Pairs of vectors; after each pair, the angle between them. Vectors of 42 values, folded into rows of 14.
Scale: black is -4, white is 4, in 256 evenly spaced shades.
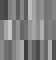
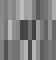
orthogonal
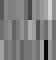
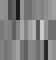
partly aligned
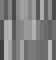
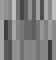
nearly opposite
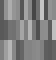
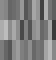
nearly opposite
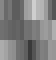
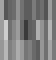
orthogonal
